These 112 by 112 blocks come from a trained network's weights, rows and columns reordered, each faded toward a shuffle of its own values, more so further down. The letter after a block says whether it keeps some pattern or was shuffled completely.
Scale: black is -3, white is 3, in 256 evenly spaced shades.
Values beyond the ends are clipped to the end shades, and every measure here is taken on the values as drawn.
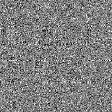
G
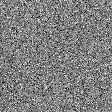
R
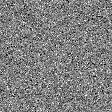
R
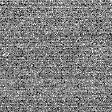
G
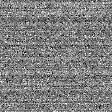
G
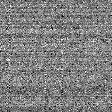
G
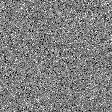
R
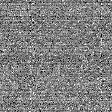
G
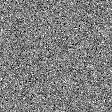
R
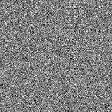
G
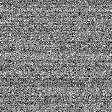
G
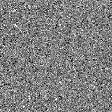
G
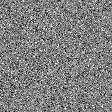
R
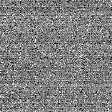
G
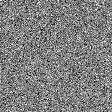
R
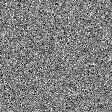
R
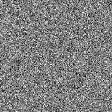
G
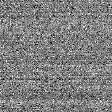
G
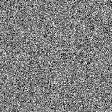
G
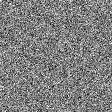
R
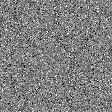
R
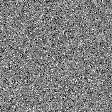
R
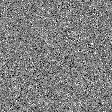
R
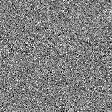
G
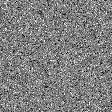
R
